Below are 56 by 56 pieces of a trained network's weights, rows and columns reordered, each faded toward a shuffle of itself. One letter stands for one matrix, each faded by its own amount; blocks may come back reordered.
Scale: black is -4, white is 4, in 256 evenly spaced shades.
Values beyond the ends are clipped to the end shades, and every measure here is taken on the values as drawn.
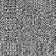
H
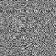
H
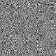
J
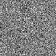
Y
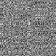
H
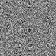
Y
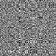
H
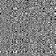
J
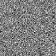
Y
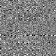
J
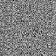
Y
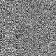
Y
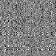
J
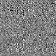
J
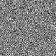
Y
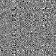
J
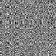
H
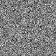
Y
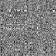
J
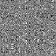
J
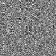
Y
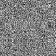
Y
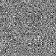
H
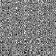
J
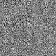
Y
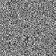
Y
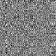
H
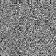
Y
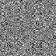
Y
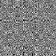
J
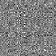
J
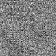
Y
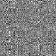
J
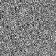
Y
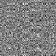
H
